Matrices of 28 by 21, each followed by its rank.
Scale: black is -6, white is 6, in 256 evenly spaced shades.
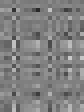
two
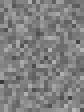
full rank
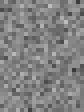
full rank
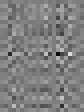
two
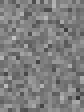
full rank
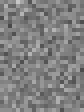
full rank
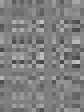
two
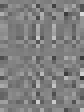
two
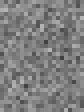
full rank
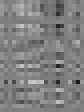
two
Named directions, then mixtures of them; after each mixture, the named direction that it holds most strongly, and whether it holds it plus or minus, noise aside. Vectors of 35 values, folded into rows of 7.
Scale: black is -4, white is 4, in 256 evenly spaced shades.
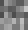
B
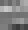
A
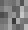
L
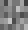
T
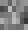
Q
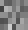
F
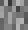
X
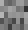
B, minus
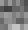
A, minus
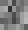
Q, minus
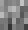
L, minus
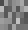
F, minus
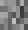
L, minus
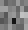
L, plus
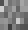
F, minus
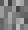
X, plus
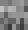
B, minus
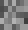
Q, plus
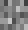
T, plus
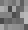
Q, minus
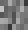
F, minus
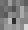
L, plus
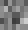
Q, minus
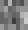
Q, minus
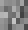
L, minus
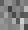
B, plus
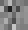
F, minus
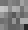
A, plus
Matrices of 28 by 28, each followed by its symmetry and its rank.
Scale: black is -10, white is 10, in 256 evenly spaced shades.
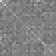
symmetric, rank five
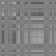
symmetric, rank one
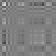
symmetric, rank one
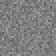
neither, full rank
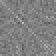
symmetric, rank five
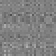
neither, rank five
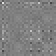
symmetric, rank three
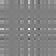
symmetric, rank one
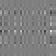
neither, rank one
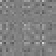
symmetric, rank three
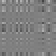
neither, rank one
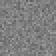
neither, full rank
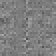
neither, rank five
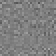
neither, rank five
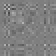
symmetric, rank three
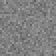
neither, full rank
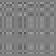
neither, rank one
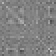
symmetric, rank five
